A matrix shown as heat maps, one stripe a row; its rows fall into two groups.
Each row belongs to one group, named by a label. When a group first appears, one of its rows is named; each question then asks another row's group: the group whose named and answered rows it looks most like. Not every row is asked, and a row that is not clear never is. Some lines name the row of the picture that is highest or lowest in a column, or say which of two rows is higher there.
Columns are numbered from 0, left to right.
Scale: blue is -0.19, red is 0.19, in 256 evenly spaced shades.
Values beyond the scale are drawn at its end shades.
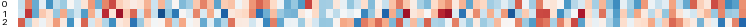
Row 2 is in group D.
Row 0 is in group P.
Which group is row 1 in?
P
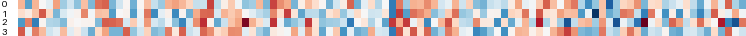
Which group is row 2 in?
P
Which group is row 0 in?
D
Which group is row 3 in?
D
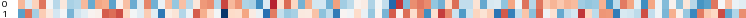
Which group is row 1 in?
P
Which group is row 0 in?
D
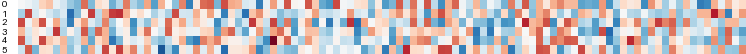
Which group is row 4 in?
D
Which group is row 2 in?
D
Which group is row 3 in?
D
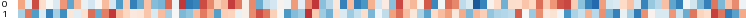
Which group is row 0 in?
D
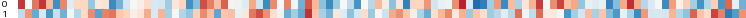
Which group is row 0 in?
D
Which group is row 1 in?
P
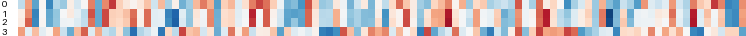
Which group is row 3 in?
D
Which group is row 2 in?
P
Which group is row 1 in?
P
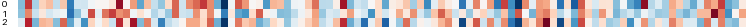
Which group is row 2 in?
P
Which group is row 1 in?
P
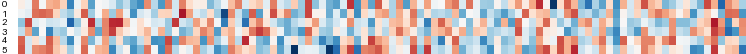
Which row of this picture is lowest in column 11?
3
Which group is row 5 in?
D
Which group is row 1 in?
D
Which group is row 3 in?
P
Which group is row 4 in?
D
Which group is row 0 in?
D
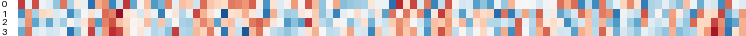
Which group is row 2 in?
P
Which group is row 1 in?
P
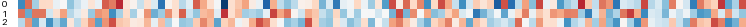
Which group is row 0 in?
P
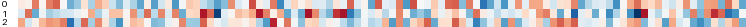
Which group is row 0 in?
D
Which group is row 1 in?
P
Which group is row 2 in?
D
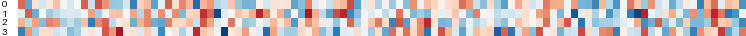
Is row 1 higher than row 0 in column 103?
Yes
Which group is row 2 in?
D
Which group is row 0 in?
D
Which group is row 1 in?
P
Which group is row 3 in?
P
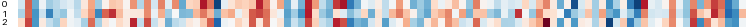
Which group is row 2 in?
P
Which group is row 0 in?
P
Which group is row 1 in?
P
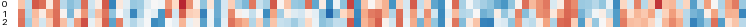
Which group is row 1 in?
D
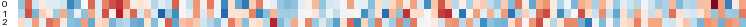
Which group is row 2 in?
D
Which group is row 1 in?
P
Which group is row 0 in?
P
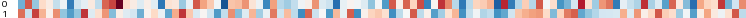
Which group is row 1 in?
D
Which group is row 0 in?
P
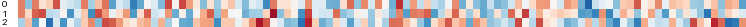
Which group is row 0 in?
D
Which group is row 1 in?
D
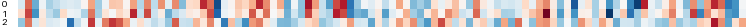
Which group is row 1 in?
P
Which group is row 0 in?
P
